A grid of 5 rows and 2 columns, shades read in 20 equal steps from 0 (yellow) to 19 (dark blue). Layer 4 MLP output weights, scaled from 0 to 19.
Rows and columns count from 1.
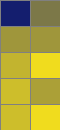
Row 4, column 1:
3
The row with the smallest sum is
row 5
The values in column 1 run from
3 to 19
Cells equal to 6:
1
